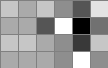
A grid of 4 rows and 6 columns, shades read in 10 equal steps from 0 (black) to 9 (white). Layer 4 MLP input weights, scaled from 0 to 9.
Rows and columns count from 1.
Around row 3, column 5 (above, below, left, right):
0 9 5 7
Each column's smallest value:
6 6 3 5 0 4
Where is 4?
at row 2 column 6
